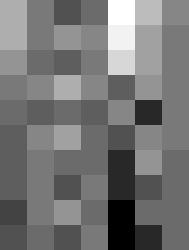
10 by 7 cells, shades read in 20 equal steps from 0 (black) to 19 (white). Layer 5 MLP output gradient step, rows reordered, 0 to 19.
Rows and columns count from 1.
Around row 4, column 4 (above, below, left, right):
9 7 13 7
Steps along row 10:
up down up down up up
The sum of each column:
86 88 88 86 82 90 87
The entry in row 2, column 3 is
11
